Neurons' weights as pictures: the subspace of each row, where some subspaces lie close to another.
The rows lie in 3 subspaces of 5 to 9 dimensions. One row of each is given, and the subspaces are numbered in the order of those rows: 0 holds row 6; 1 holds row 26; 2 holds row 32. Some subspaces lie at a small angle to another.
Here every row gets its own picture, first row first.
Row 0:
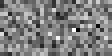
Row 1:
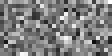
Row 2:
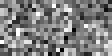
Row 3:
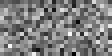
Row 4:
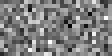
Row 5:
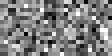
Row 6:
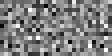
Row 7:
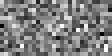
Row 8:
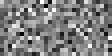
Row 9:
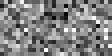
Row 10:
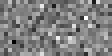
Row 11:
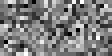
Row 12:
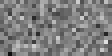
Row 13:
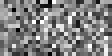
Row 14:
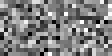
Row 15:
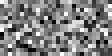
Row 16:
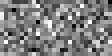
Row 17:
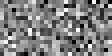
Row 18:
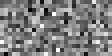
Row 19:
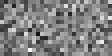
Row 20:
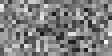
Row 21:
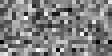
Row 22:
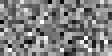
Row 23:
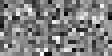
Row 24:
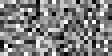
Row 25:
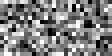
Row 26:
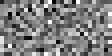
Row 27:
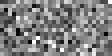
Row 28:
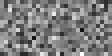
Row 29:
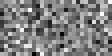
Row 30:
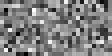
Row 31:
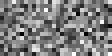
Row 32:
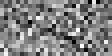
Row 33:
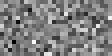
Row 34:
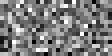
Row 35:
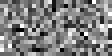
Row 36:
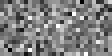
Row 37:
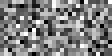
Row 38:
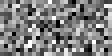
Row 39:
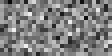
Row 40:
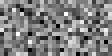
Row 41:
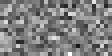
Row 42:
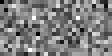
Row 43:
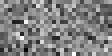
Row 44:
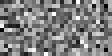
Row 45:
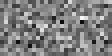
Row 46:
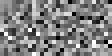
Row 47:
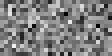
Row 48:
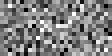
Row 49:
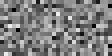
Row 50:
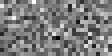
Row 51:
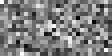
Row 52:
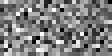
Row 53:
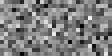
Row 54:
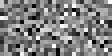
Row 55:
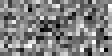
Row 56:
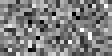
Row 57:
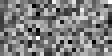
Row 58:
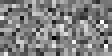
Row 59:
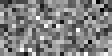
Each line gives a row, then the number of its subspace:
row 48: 0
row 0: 2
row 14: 2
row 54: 0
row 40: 2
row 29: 0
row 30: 0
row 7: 0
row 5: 2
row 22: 2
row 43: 1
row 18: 1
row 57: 0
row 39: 2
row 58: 1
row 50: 2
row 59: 2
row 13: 1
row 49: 1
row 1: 0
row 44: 0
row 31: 1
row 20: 2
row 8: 1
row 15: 2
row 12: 2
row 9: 2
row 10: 2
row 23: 0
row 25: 2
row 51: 0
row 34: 1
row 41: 1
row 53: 1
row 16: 0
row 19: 2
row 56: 0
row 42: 0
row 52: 1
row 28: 1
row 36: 2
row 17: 2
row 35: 1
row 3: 1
